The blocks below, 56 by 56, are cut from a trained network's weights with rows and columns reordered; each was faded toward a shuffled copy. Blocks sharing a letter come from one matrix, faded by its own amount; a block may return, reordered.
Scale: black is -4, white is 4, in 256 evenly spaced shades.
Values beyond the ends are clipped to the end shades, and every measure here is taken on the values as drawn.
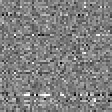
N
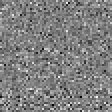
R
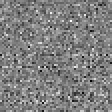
R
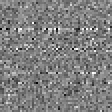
N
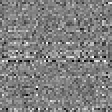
N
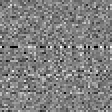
N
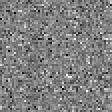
R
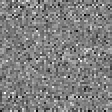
R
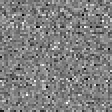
R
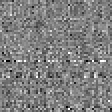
N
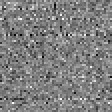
R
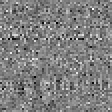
R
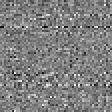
N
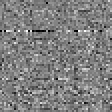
N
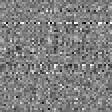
N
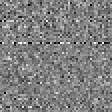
N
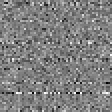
N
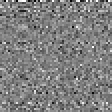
N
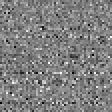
R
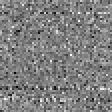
R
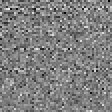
R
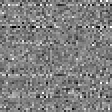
N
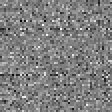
R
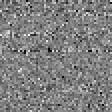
R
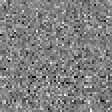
R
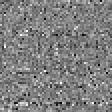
R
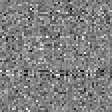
R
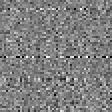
N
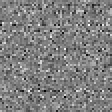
R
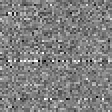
N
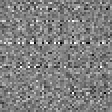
N
